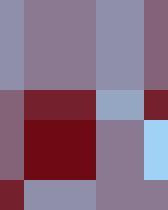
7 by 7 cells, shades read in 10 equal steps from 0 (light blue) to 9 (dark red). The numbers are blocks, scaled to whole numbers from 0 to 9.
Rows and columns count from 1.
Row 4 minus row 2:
2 4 4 4 -1 -1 3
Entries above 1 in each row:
7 7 7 7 6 6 7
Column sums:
32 41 41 41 23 23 27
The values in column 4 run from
3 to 9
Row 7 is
8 3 3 3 4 4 4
